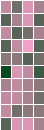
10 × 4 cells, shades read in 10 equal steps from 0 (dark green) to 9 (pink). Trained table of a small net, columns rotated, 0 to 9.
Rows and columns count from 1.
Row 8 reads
7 7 6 4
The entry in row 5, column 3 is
3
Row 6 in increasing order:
0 2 7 8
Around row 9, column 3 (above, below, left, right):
6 8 4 5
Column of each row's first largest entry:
3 3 1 3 1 2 2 1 1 2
